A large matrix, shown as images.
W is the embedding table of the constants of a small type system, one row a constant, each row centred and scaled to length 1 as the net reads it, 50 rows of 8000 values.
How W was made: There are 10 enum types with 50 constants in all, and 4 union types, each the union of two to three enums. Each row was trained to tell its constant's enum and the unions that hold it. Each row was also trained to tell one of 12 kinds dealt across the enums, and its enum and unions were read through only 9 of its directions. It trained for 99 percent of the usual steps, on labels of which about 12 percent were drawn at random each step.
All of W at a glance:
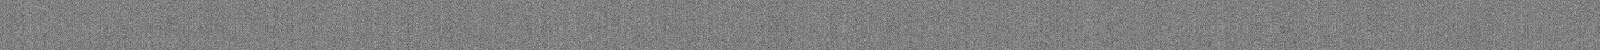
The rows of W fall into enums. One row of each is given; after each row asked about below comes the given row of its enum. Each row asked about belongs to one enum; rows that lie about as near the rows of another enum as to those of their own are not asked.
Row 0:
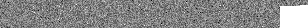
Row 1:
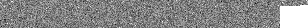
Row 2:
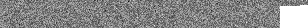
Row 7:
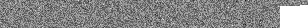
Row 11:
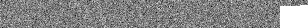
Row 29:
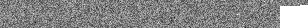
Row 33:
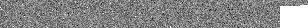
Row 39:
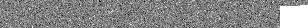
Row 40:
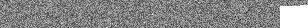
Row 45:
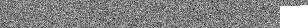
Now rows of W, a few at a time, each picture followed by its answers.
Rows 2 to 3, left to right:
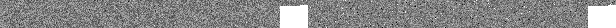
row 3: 29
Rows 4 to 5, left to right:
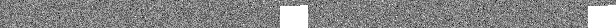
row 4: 33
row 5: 40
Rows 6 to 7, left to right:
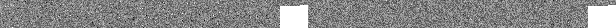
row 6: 29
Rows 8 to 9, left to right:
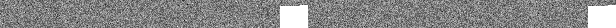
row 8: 7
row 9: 0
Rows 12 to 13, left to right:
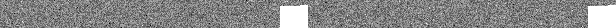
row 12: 45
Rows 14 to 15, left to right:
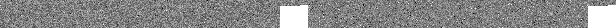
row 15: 29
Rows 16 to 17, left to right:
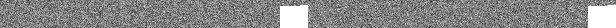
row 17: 39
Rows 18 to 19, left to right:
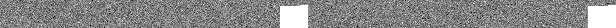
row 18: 0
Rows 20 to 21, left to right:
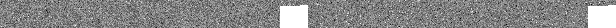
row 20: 11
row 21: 33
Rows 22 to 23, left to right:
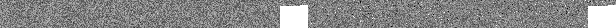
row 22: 2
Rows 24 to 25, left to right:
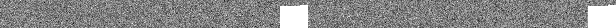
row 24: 0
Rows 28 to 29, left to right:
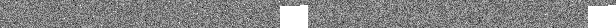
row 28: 7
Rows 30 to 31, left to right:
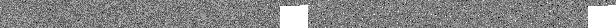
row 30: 0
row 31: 29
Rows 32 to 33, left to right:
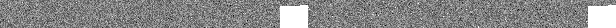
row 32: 7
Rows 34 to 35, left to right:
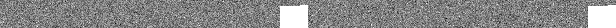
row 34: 2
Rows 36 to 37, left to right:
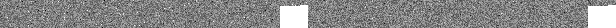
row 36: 45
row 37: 7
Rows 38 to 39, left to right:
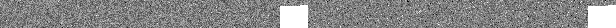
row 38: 40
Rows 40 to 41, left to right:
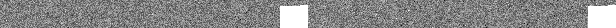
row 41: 11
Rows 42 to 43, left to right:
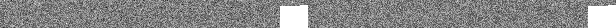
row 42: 33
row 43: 33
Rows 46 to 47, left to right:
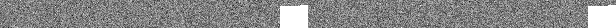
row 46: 33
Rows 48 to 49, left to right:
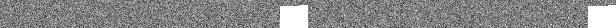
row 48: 0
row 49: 2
